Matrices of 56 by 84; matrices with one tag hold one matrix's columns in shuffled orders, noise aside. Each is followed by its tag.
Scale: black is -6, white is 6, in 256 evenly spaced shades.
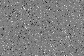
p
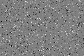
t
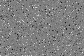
p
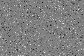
p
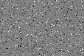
t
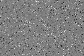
t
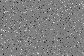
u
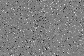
u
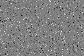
t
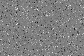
p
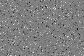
p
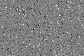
p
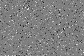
p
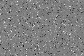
t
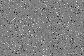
t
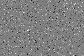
u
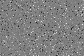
p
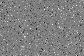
p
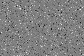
p
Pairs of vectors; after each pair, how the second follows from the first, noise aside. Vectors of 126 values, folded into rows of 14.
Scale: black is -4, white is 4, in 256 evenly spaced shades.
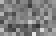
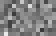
shuffled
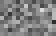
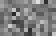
shuffled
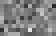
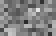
shuffled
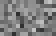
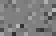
partly zeroed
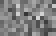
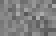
shrunk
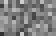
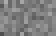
shrunk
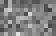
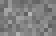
shrunk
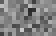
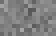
shrunk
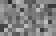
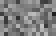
shuffled
